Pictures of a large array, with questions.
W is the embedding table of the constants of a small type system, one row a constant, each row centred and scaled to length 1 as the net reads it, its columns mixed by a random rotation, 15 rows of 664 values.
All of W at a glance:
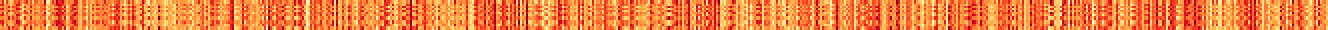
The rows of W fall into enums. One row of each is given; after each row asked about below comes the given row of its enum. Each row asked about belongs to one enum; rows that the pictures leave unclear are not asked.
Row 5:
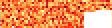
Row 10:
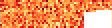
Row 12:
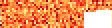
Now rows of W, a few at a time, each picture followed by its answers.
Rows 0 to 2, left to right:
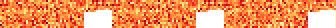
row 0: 12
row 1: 12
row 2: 10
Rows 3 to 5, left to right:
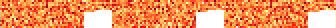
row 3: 5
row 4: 10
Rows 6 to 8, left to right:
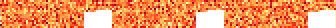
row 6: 12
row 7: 10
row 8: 5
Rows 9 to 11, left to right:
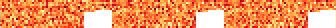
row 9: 5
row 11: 10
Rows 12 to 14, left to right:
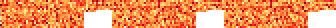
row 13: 5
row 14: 5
